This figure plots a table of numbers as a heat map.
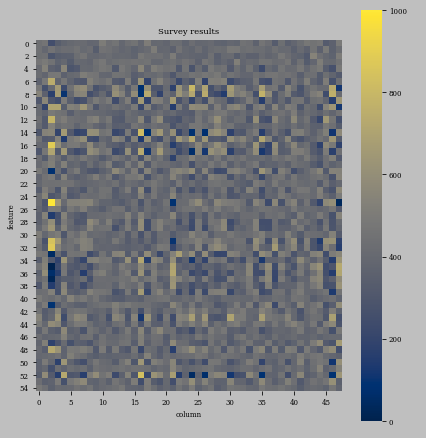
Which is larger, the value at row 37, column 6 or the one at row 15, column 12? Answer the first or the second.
the second
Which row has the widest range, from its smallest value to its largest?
25
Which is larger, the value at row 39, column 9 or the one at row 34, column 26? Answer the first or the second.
the first
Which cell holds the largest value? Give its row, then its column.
25, 2
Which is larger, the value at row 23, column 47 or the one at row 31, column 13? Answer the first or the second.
the first
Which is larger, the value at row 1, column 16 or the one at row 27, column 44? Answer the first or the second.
the second
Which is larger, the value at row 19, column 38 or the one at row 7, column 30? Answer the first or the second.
the second
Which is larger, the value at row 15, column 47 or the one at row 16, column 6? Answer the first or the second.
the second
